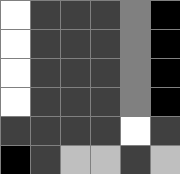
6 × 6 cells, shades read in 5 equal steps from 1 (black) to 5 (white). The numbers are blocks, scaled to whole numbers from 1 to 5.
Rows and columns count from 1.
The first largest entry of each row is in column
1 1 1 1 5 3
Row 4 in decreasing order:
5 3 2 2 2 1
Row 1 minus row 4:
0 0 0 0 0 0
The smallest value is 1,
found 5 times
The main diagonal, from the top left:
5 2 2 2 5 4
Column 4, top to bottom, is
2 2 2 2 2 4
